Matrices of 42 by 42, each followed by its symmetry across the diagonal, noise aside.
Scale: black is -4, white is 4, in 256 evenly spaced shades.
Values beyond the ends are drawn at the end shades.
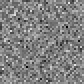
symmetric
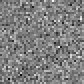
neither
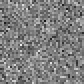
antisymmetric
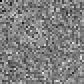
symmetric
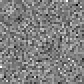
symmetric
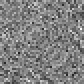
symmetric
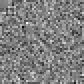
antisymmetric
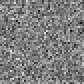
neither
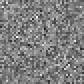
symmetric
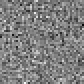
antisymmetric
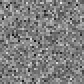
neither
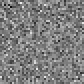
neither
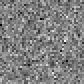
neither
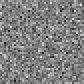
neither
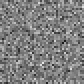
antisymmetric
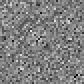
symmetric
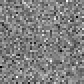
antisymmetric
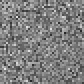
symmetric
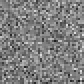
antisymmetric
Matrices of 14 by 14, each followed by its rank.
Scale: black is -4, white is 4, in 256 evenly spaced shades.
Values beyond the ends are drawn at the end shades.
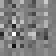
two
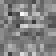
three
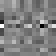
two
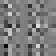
two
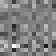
two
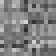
three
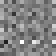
three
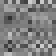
three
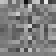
three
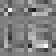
two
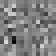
three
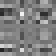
two
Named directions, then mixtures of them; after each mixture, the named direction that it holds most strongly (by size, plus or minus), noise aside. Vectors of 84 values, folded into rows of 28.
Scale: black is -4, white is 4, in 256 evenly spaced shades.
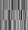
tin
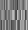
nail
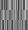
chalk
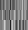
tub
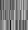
tub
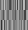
chalk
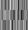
tub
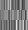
tin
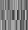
nail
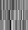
tub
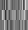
chalk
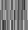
tub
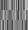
chalk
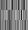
tin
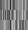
tub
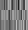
tin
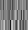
tub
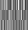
chalk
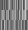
chalk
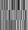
tin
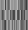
nail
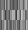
nail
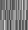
tub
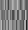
nail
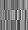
nail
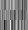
tub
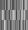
tub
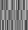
chalk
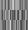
nail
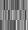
nail
